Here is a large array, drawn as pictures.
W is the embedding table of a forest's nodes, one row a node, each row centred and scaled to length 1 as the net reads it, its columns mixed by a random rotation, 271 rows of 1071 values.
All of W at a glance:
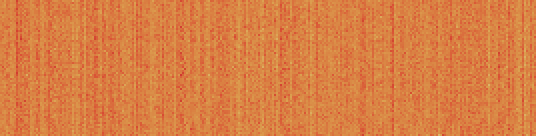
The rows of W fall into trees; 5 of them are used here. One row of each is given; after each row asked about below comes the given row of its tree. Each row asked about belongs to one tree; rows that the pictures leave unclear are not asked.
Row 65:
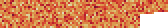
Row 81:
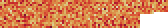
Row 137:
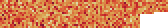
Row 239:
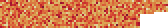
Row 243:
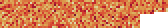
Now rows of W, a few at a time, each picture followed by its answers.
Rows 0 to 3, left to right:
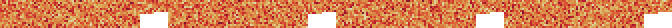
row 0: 243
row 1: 65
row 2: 65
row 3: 243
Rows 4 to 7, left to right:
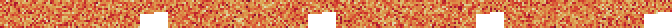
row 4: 239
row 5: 243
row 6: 137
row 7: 81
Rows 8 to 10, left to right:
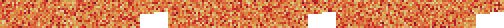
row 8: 243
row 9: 65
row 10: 137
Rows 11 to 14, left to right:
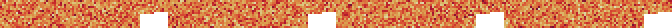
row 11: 243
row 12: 137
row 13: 65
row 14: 243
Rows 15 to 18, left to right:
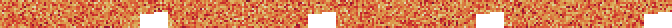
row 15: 137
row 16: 243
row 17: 81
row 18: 239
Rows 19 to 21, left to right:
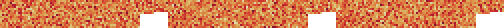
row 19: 65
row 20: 137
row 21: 137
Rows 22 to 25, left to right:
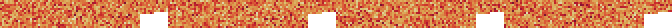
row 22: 243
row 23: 81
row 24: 137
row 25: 239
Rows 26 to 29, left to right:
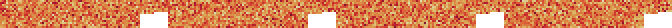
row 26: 243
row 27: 81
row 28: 243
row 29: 137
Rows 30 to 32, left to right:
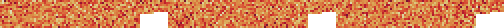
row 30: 81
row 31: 137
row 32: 65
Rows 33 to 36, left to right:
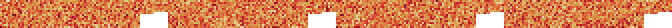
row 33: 239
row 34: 137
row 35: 239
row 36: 137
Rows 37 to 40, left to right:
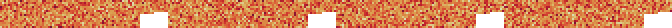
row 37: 81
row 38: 65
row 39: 239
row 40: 239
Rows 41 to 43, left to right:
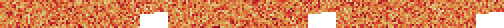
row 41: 65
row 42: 81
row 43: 81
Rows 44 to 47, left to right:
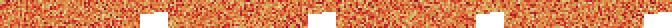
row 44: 81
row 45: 243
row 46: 243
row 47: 65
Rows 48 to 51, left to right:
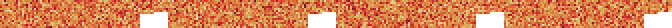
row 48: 81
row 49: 65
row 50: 239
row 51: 243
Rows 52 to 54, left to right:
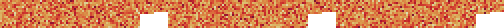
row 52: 65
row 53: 65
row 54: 239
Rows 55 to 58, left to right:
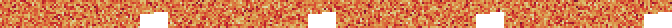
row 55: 65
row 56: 243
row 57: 243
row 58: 65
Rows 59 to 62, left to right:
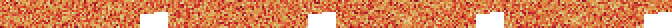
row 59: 239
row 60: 65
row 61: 243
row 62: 243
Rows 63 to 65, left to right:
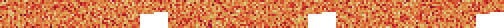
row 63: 81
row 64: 137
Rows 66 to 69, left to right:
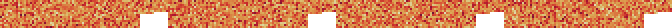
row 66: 81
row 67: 239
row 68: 65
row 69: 81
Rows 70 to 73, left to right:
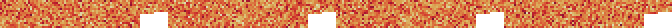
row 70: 243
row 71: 243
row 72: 243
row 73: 239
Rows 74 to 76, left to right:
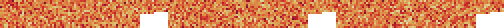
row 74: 239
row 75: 243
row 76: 243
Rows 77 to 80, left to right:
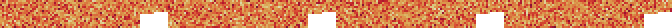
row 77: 243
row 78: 243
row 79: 81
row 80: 81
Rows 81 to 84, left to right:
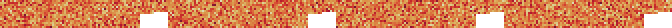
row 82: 137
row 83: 239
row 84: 81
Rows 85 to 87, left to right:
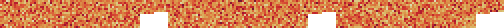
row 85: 239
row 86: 65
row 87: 137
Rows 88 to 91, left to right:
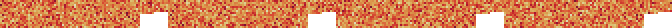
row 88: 65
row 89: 137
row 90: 243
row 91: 65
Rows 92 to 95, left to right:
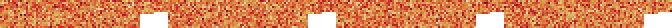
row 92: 81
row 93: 137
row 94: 65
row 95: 239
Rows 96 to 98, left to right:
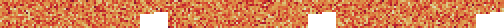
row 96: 65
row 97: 239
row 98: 243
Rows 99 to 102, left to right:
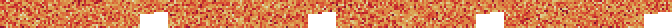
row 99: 239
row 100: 243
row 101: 243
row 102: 137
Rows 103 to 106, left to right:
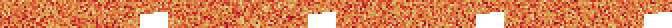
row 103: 137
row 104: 243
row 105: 65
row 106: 65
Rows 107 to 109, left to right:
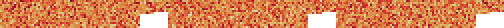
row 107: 65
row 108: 239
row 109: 65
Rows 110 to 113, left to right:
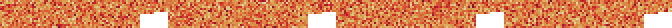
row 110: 243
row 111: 137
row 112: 65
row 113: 243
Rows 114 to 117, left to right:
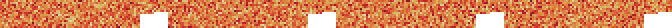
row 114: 243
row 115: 239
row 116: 65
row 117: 243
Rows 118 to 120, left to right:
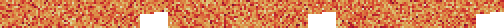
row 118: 243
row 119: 243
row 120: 243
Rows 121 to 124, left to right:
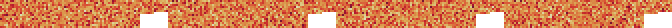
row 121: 239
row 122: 81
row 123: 65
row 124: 137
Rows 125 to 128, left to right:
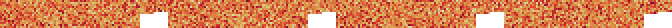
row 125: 137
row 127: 137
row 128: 65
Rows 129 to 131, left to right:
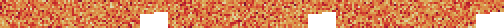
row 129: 243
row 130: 239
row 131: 243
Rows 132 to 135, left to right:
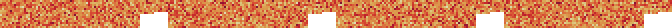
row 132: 65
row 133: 243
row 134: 243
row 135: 243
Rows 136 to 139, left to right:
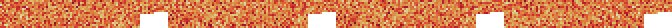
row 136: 239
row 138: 137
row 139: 81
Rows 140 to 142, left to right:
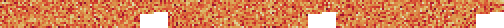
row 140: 81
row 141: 137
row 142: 239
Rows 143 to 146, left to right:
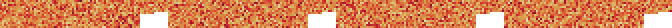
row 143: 243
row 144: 243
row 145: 239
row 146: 239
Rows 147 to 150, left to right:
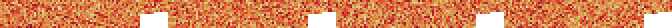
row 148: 65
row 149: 65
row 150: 243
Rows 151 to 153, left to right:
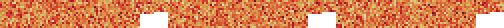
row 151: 65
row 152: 65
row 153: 65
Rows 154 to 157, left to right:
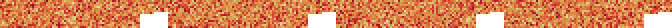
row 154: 243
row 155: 239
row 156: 137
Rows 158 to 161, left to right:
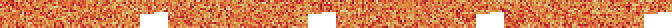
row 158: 239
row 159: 137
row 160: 81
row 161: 137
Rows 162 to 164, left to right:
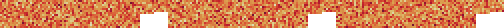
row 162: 243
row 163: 65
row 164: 81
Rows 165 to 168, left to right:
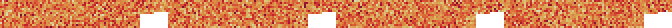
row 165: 81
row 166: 65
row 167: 137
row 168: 137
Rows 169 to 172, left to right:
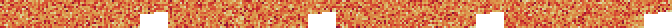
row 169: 239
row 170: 243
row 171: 239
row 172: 137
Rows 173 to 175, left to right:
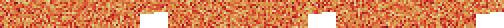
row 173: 239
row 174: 137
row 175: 81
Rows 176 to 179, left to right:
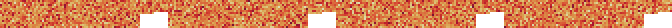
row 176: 65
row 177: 243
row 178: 65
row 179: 239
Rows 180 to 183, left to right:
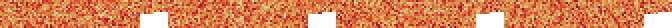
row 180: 81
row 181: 243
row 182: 137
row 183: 65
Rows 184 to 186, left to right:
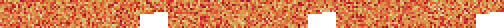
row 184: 65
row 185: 243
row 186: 81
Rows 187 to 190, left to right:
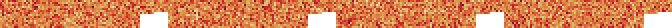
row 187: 243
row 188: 65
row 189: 137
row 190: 137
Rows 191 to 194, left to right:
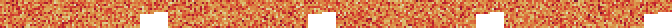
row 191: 239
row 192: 81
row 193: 137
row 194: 65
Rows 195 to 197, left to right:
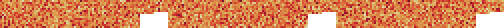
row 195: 137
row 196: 65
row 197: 65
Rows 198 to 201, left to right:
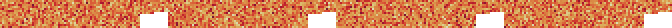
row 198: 243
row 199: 137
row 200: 65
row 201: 239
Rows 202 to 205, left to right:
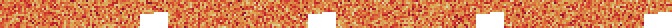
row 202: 65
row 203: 65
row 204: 243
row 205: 239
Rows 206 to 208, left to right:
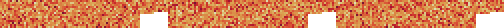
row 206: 137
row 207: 81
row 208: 81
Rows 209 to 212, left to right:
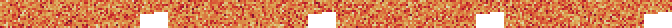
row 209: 239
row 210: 65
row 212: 243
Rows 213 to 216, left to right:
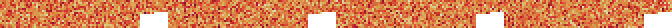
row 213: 65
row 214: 81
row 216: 137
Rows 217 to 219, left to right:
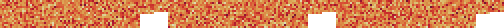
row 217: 81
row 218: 239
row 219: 65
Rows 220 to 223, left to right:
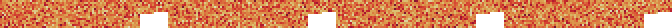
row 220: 137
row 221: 65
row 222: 243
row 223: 81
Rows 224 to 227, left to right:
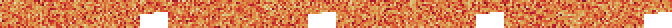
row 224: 65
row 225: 81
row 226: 65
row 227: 243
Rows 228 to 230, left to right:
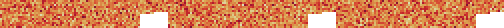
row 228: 65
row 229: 239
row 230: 243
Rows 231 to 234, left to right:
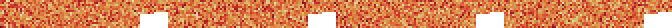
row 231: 239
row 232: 65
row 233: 137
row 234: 243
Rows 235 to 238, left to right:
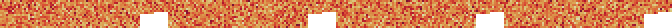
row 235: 65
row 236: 243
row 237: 65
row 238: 243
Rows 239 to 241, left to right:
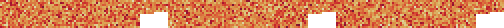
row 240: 243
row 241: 137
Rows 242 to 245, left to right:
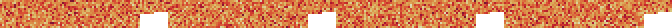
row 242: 65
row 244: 65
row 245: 243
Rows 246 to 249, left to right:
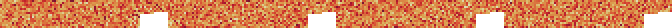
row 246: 65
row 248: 81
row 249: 239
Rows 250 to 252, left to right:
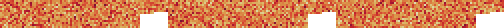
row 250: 239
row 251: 137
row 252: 243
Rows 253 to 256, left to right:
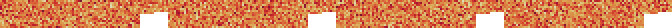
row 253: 243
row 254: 65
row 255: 81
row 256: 137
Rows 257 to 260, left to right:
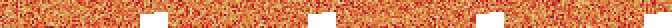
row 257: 81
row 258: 239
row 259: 81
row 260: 65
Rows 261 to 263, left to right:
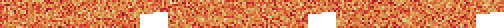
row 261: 81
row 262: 81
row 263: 243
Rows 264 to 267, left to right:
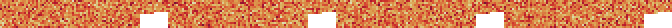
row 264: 243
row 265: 239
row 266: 65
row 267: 81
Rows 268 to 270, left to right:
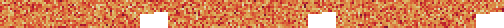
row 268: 81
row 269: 65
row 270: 81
